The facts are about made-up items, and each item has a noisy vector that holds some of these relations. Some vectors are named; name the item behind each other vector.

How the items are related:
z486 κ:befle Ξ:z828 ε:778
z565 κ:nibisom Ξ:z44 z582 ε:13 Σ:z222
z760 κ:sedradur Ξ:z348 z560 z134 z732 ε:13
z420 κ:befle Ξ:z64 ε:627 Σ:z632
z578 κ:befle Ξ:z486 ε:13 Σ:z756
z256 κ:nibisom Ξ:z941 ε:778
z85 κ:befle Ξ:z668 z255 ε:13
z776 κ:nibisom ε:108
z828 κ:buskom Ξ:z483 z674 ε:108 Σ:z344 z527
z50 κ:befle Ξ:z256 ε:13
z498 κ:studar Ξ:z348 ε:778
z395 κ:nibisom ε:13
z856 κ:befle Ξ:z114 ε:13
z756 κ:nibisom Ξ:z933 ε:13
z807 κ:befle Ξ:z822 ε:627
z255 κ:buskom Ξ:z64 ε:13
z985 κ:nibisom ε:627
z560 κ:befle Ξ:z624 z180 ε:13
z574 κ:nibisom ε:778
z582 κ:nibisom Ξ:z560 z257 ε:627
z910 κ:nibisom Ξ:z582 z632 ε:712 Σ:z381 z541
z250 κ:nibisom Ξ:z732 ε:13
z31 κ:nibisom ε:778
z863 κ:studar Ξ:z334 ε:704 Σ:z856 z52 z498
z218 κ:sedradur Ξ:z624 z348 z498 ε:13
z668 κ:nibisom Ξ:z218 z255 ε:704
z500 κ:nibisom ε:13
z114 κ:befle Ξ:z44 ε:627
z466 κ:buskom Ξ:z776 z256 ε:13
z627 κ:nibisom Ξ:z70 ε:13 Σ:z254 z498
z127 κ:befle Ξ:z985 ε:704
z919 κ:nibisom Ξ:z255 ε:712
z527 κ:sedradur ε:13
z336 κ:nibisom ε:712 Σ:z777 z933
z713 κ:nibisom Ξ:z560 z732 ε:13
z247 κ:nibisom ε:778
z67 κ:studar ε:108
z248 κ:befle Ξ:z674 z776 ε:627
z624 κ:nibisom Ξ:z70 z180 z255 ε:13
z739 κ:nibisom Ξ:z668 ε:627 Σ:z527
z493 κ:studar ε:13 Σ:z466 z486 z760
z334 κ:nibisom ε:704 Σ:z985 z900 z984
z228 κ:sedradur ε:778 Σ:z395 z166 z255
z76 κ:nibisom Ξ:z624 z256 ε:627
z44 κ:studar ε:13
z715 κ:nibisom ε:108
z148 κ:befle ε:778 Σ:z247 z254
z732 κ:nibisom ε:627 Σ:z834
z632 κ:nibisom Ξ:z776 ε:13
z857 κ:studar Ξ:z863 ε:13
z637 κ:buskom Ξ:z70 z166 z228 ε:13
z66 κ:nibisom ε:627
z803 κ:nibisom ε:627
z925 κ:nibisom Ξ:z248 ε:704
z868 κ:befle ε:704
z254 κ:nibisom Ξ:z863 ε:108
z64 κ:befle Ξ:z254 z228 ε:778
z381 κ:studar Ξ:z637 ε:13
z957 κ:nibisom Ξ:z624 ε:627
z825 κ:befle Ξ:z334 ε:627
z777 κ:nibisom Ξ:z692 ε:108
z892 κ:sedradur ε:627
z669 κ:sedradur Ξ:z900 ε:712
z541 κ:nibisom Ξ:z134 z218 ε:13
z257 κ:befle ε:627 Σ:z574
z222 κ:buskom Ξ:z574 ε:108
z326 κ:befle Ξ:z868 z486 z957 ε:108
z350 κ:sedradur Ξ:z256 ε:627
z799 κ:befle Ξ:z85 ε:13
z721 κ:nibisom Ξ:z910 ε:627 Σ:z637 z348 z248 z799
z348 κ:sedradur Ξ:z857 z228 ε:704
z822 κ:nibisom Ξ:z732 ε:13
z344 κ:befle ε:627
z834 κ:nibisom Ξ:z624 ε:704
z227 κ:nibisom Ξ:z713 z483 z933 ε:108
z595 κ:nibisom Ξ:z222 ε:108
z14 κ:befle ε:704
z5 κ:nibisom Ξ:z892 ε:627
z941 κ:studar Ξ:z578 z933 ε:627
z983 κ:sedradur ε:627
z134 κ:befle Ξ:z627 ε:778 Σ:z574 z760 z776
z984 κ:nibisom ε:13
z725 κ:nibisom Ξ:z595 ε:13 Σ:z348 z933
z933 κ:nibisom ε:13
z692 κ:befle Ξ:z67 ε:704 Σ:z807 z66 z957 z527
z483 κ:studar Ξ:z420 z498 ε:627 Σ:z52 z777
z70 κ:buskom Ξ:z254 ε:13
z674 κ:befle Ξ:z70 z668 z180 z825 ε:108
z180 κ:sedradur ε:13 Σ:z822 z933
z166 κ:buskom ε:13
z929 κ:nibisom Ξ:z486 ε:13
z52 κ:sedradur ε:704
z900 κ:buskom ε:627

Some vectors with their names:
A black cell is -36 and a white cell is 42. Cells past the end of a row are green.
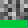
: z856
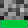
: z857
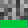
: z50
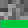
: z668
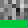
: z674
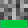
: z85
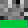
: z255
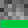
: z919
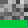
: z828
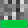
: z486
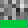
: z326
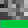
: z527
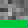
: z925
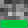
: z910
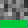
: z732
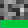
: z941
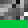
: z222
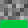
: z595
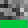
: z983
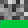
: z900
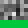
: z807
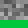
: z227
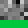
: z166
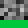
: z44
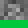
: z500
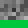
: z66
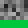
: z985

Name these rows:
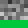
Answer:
z574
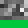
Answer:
z348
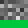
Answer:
z632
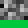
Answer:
z381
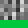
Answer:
z134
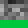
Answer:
z565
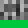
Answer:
z825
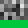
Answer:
z420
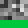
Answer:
z228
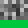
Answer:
z248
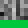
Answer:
z578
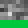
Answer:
z834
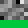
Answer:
z466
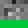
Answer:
z541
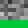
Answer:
z247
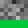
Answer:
z395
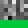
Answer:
z692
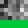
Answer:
z669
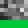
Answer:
z180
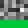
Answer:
z498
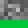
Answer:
z725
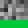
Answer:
z334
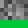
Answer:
z336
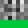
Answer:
z148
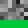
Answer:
z637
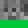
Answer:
z739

